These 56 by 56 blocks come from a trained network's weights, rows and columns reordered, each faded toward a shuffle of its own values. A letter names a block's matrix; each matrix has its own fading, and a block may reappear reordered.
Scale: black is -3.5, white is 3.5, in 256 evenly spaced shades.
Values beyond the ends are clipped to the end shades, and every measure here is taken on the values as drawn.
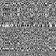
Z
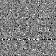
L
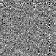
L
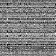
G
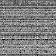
G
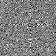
L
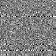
Z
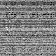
G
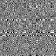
Z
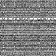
G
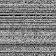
G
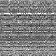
G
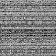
G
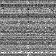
G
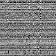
G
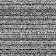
G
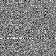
L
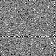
L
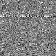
L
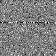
L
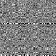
Z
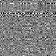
Z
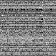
G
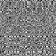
Z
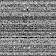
G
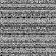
G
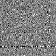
L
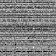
G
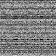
G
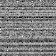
G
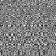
Z
